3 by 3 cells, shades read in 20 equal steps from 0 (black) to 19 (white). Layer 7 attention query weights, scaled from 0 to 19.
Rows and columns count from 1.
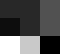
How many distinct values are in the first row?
2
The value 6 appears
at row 1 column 3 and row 2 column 3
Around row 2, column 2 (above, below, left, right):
3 15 1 6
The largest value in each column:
19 15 6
